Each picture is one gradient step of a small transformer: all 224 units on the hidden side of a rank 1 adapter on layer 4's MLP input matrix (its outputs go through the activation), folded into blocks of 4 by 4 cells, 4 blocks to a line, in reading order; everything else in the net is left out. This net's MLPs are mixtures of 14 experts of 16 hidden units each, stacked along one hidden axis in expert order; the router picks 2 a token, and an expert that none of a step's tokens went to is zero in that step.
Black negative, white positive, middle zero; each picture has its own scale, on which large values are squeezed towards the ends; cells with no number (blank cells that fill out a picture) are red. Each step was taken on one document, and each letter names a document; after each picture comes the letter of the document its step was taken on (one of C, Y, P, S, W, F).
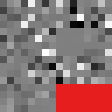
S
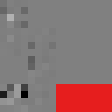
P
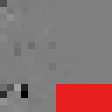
P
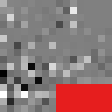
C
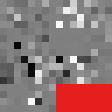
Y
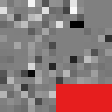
S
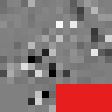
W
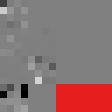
P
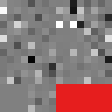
W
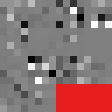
S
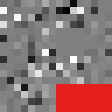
S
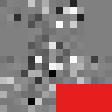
Y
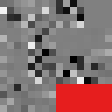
S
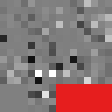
W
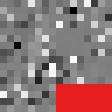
Y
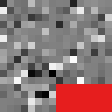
W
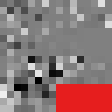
C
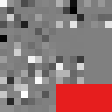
C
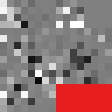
Y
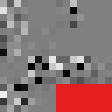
C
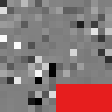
W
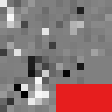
C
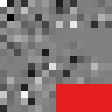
S
